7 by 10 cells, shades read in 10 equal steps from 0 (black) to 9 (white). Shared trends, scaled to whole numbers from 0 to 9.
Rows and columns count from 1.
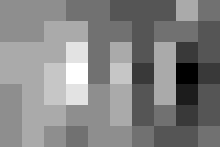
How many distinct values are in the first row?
4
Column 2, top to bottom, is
5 5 6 6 6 6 6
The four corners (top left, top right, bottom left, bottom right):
5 4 5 4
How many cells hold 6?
18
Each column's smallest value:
5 5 5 4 4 3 2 3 0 2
